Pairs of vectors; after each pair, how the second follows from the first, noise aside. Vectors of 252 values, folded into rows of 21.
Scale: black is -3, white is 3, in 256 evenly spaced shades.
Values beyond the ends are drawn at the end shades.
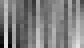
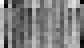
wrapped around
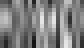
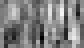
wrapped around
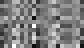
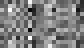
wrapped around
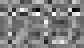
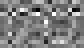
copied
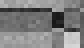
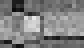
wrapped around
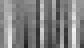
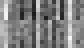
wrapped around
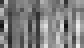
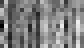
copied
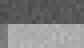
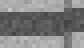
wrapped around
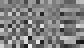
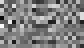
wrapped around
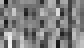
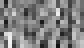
copied
